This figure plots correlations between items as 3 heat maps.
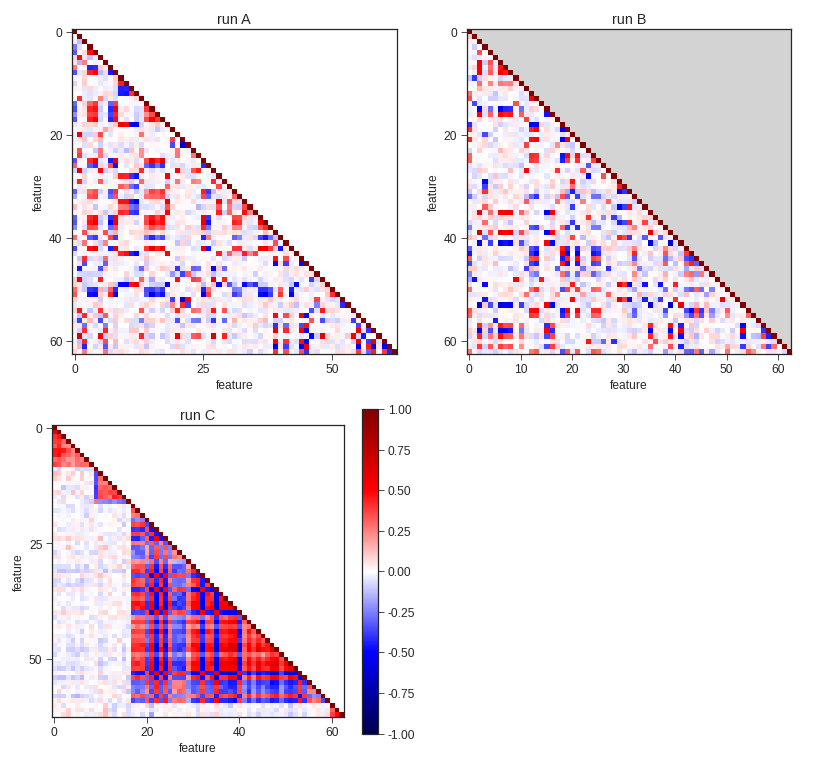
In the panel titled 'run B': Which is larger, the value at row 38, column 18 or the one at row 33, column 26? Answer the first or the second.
the first
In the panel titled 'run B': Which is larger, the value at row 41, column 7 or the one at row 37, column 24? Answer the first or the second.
the second
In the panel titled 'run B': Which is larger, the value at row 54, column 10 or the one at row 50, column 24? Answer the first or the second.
the second
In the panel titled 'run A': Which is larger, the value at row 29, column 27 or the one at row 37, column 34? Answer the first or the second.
the first
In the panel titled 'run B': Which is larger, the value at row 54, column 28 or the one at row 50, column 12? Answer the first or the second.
the second
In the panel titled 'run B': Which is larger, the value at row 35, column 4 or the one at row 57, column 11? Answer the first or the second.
the first
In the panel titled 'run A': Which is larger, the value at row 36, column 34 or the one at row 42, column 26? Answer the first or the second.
the first
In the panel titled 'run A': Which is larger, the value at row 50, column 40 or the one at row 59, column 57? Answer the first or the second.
the first
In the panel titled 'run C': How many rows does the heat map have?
63
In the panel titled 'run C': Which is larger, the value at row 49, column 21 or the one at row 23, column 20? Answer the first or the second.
the first
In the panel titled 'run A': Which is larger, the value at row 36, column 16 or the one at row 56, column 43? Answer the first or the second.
the first
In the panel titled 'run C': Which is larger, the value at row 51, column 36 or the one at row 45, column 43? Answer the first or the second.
the first
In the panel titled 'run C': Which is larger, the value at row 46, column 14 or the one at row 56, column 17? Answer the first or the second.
the first
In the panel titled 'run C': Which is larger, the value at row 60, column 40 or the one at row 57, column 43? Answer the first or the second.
the first
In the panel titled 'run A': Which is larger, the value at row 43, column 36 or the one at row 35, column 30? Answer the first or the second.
the second
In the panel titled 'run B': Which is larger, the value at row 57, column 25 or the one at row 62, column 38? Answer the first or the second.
the first
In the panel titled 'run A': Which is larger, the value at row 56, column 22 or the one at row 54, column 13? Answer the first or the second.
the second
